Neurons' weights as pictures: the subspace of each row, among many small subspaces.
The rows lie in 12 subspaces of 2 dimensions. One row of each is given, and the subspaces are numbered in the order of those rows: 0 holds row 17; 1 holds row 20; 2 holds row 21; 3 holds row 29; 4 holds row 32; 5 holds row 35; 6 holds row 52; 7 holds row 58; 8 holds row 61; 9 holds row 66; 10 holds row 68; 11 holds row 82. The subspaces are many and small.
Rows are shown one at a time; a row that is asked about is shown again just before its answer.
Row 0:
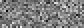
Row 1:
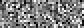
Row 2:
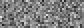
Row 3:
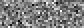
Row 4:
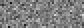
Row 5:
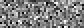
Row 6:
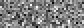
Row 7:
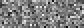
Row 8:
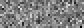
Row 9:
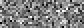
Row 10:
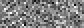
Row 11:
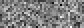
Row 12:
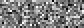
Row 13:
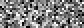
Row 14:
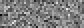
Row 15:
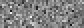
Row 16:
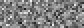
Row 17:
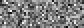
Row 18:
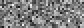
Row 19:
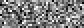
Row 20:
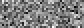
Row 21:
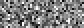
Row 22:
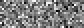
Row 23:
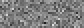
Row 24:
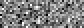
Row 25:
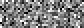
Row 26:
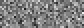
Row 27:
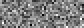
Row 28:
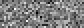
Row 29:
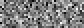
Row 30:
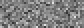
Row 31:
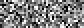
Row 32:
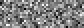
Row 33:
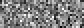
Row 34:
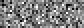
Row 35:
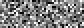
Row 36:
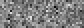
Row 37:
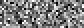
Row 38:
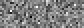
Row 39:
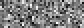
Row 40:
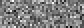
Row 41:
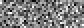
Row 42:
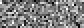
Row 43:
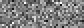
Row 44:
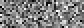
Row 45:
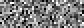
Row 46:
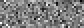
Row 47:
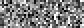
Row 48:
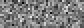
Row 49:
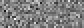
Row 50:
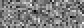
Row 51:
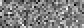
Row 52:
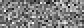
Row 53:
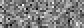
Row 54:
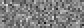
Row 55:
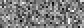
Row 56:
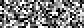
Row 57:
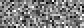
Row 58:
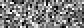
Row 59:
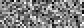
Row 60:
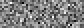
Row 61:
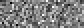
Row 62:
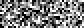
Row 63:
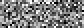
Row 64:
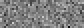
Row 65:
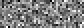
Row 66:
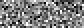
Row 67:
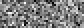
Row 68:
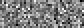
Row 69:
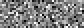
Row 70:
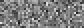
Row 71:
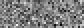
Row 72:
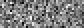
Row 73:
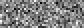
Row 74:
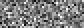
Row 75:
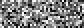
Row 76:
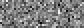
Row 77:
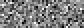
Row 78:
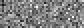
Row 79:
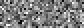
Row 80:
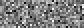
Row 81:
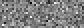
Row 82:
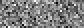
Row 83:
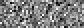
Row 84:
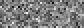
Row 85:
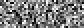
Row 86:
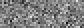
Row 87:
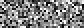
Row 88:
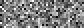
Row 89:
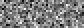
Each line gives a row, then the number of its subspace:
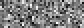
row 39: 7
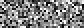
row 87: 9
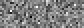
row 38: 7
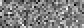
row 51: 4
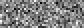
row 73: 9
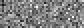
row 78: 8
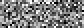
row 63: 6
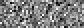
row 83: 8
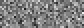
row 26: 11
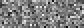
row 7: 0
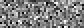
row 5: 9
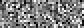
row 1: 10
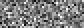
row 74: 11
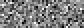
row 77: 5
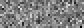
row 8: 0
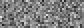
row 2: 1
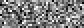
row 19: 0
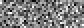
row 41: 4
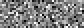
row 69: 5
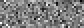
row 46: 9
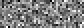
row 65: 8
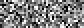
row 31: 5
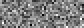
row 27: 0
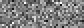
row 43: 6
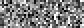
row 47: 10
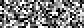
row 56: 9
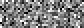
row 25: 1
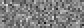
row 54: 10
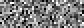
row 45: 8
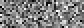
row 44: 3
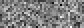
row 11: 11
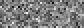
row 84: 3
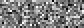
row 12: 0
